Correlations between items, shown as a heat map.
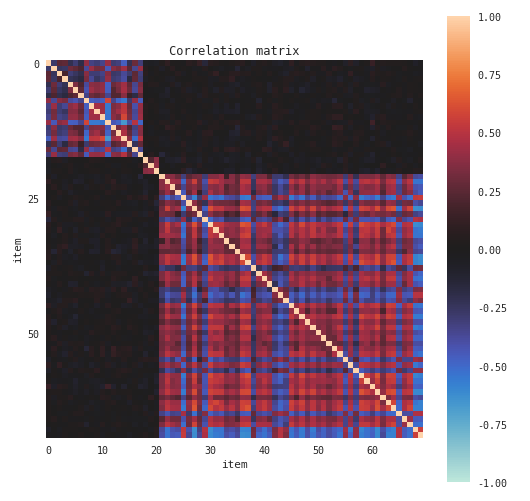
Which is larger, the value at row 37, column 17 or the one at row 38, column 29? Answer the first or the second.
the second
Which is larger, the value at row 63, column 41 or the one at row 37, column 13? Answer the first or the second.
the first
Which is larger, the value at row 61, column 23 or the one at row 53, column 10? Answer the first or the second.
the first
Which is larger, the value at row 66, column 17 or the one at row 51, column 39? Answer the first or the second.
the second
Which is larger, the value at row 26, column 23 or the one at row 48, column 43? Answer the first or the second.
the first
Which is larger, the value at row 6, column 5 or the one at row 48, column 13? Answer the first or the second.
the first
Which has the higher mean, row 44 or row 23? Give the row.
23
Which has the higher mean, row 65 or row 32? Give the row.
32
